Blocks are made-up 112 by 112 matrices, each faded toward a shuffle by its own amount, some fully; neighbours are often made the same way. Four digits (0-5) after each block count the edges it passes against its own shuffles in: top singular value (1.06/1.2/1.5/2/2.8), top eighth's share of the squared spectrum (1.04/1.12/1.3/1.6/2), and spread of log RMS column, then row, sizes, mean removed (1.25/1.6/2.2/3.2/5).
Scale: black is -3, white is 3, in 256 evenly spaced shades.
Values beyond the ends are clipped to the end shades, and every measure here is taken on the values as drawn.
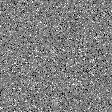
2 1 0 0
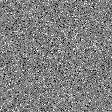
0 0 0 0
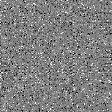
4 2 1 1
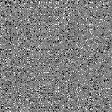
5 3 2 2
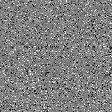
4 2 1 1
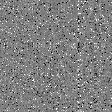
4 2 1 0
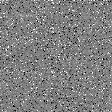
3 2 1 1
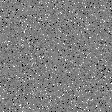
2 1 0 0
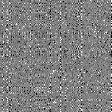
5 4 3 2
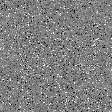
3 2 0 1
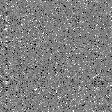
3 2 1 0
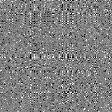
5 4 3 3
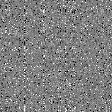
4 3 2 1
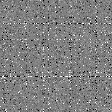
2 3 3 3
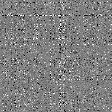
2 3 3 3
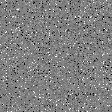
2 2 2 1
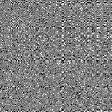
5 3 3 3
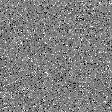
3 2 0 0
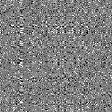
5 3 2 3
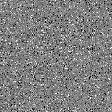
4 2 1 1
